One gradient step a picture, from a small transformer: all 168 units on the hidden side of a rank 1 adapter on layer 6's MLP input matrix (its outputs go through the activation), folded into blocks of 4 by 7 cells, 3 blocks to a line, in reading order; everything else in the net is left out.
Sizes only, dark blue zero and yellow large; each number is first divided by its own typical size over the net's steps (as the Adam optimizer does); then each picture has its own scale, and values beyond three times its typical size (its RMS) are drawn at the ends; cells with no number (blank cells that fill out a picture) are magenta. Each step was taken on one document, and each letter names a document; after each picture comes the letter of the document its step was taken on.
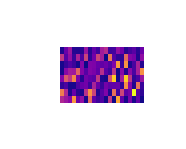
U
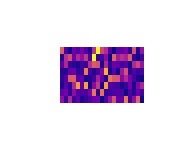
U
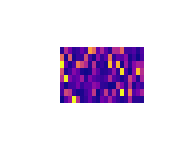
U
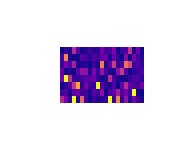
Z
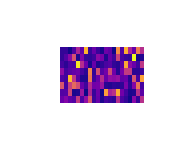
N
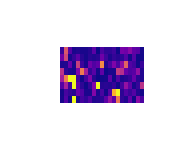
Z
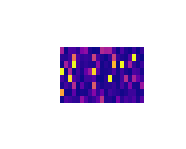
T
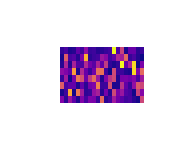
N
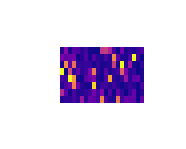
T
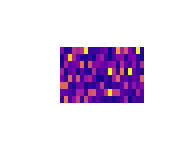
N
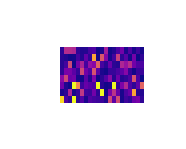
Z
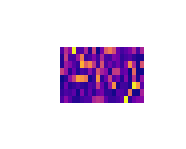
N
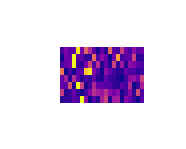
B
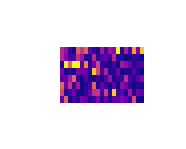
B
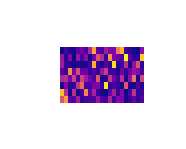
U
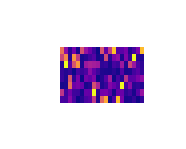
B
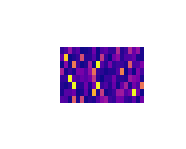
Z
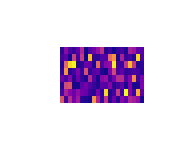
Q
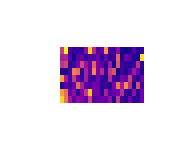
U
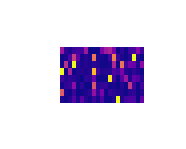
T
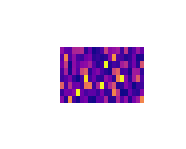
N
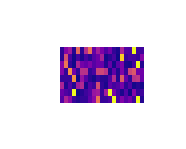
U
